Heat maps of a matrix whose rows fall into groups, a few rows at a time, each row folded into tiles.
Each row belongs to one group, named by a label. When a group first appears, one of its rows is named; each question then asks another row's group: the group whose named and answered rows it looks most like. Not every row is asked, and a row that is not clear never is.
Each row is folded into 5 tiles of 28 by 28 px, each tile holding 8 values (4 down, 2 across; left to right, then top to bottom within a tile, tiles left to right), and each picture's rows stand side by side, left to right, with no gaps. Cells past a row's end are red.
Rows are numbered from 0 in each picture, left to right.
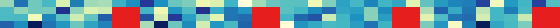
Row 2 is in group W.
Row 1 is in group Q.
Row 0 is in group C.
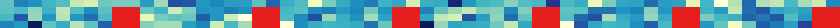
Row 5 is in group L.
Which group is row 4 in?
W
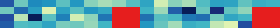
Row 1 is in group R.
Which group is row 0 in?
Q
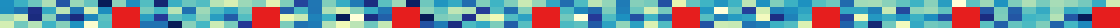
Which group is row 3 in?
C
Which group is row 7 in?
Q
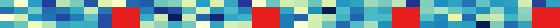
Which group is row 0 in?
L
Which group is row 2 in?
R
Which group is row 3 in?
C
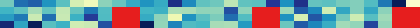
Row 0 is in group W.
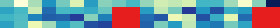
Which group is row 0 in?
L
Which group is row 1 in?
R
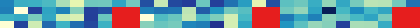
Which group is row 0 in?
Q
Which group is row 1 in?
L
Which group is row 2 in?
R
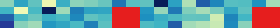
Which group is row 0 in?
R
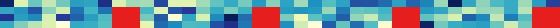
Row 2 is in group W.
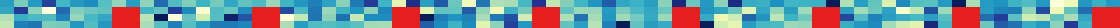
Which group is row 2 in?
L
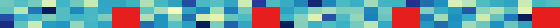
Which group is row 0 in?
R
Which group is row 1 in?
C
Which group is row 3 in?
Q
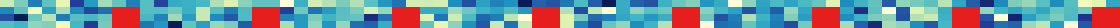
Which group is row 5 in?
W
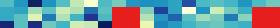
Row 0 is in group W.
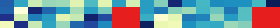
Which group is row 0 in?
Q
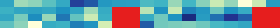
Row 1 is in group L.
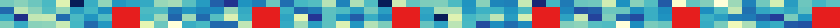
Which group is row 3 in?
C
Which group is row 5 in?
L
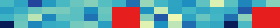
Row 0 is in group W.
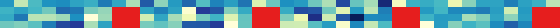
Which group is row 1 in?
L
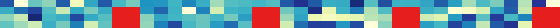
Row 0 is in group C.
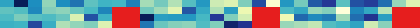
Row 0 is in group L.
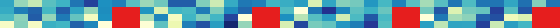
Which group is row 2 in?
Q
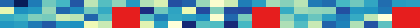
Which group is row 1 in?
Q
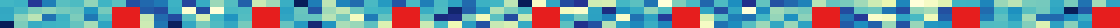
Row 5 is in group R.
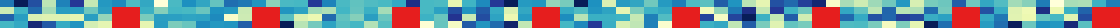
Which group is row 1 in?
L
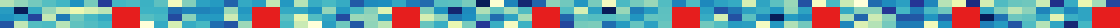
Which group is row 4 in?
R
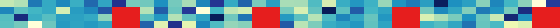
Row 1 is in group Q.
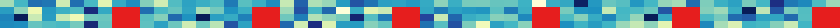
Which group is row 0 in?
C
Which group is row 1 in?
L
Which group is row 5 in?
R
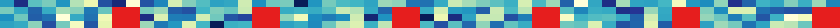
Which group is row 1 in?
Q
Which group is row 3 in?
Q
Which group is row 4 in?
L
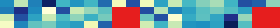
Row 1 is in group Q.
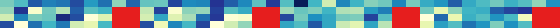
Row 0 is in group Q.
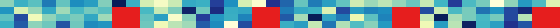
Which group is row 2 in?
Q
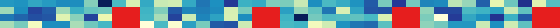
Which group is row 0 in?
R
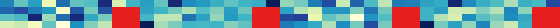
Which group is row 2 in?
C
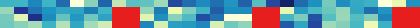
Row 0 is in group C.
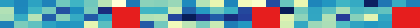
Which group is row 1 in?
L
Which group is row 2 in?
L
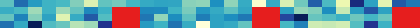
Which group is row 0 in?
W
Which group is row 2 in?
C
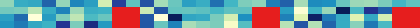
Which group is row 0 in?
C
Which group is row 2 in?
Q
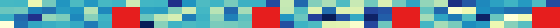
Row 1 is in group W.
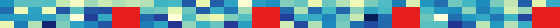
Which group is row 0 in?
Q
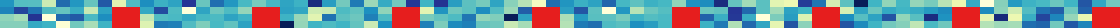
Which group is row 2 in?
W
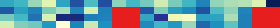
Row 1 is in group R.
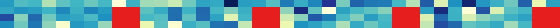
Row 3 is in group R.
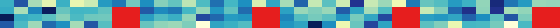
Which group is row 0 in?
R
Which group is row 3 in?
R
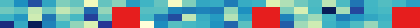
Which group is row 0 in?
W
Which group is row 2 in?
R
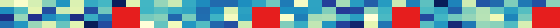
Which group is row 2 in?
L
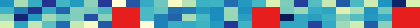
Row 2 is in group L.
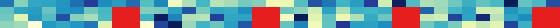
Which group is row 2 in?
C
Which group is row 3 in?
L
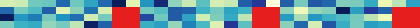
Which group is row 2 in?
Q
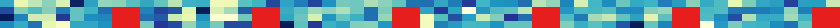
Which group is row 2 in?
W
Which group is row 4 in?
L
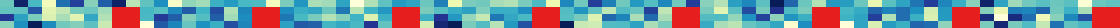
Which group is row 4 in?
W
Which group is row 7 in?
Q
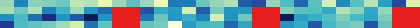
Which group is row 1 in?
Q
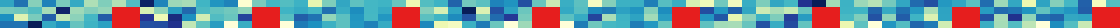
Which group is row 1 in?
Q
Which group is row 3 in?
R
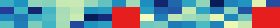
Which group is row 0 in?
Q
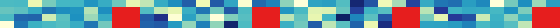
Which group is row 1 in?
C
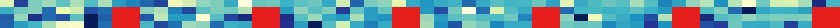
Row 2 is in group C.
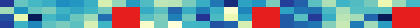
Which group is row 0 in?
Q
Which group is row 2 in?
Q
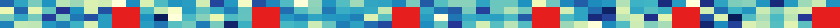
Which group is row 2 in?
L
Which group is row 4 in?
R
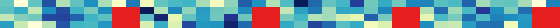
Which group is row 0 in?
L
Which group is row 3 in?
L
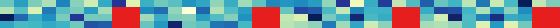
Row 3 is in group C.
